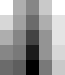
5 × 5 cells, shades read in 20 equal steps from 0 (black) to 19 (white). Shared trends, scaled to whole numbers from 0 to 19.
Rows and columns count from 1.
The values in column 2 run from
7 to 13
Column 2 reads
13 12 10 9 7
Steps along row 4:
down down up up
